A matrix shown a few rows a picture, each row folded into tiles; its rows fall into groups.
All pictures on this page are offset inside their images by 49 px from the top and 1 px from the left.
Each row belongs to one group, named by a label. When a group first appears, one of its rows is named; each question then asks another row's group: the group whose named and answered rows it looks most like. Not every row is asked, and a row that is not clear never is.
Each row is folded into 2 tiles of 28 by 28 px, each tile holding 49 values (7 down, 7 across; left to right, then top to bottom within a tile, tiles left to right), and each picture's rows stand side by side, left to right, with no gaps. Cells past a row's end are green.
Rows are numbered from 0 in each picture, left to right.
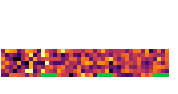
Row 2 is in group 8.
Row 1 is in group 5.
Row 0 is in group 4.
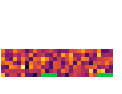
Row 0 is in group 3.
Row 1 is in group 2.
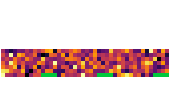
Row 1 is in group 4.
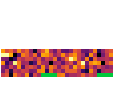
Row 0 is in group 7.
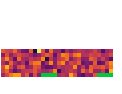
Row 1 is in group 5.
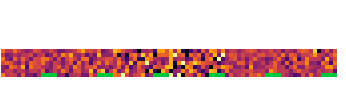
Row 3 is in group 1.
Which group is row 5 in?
8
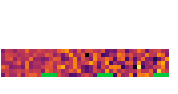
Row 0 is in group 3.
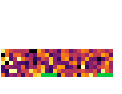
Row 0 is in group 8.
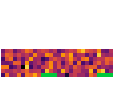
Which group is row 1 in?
2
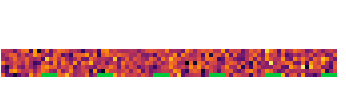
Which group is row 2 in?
1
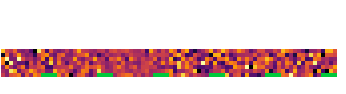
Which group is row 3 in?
1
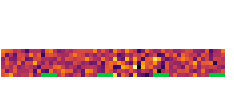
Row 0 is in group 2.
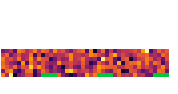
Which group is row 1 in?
8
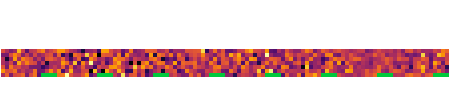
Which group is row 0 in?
1
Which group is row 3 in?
8
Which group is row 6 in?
8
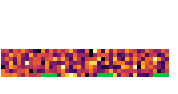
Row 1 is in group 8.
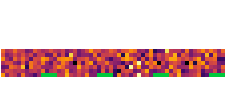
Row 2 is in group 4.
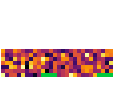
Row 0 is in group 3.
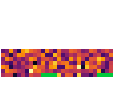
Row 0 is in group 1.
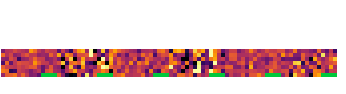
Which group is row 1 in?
8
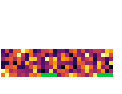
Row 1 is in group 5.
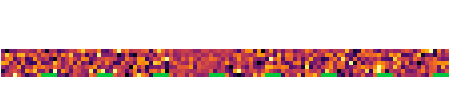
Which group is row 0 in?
5
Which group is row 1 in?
2
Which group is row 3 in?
3
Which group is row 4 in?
8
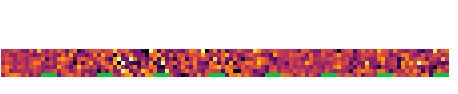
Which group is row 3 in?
8
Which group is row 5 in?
1
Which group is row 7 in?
1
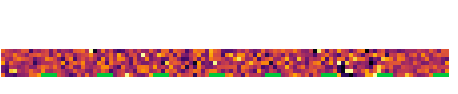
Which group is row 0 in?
8
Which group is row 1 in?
8
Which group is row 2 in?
5
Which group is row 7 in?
5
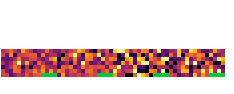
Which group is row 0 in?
7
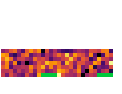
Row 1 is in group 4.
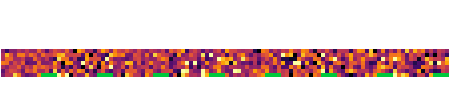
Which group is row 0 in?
5
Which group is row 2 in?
7
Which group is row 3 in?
7
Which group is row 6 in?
8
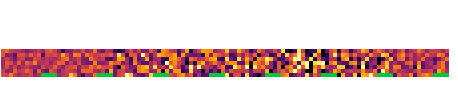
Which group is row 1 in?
5
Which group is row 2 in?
5
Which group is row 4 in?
3
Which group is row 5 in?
4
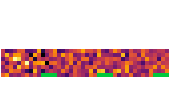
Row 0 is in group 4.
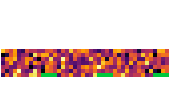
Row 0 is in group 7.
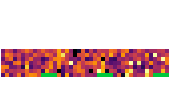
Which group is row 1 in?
1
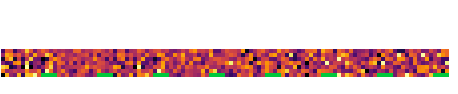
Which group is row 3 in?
2
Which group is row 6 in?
1
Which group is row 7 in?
5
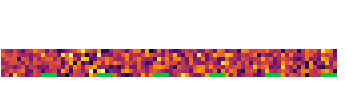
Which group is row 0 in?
7
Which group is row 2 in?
8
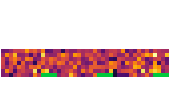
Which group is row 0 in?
2
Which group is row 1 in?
5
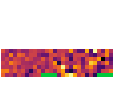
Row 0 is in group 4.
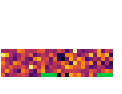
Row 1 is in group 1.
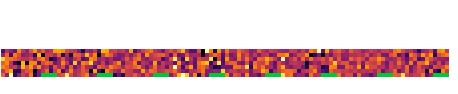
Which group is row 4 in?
3
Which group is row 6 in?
3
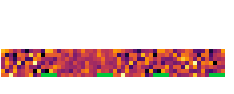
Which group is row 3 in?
4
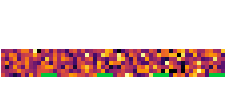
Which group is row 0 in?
8
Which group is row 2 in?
5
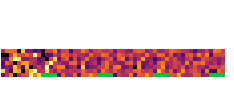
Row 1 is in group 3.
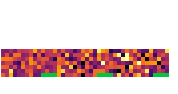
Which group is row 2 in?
4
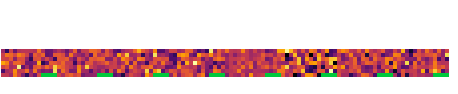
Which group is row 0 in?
5
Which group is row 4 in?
4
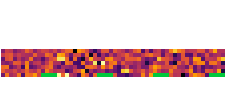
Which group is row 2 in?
8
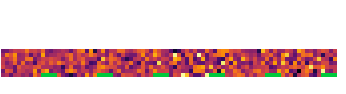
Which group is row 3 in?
5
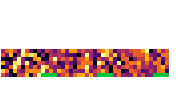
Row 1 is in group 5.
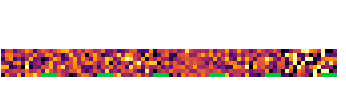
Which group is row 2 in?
4
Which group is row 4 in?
3
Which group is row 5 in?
2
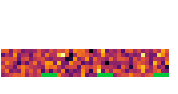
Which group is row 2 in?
5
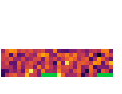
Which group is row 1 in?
4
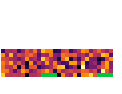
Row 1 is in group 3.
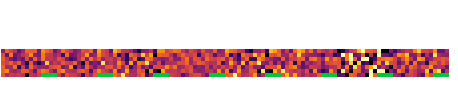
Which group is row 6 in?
2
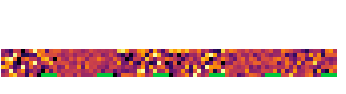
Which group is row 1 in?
3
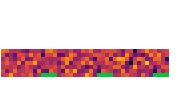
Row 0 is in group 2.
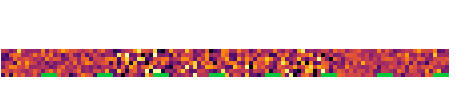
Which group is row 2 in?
2
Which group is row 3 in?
4
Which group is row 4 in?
3
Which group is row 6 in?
1
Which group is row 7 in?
2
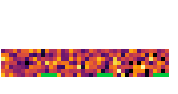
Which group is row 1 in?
3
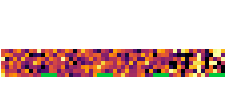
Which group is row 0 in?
1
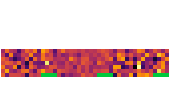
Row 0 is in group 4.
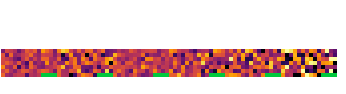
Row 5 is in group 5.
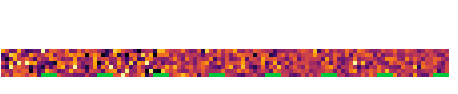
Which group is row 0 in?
1
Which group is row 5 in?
8
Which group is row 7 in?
3
